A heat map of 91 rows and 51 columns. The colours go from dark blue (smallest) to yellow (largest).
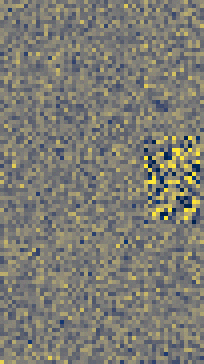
Odd patch: rougher, in the middle right. Roughest part: middle right. Mirror symmetry: none. Stripes: none. Grain: fine.
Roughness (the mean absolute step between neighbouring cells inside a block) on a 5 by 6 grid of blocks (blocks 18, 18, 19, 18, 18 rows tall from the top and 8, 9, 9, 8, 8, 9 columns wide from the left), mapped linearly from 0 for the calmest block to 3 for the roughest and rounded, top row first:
000000 / 000000 / 000033 / 000000 / 000000
